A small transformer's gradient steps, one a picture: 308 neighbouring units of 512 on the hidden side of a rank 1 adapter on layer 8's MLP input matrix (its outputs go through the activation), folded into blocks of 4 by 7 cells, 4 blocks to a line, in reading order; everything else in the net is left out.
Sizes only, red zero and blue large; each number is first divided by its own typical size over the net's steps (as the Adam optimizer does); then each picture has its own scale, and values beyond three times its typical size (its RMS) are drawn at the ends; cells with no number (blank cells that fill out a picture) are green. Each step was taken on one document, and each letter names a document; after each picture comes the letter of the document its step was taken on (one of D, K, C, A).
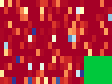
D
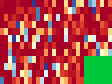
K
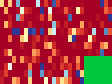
D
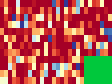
K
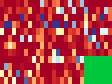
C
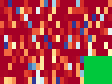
C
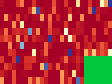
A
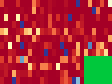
A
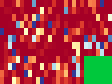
K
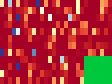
D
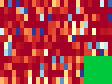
D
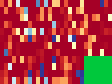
D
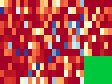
C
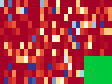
C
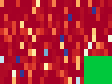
A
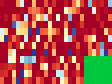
K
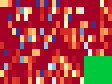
D
